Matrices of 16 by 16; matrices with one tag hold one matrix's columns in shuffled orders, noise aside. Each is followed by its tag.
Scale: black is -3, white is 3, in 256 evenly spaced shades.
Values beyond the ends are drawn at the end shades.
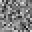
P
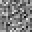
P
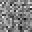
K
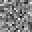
P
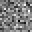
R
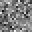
P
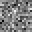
R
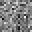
K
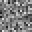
P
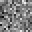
P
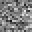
R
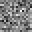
R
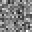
P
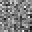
K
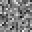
P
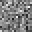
K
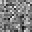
K
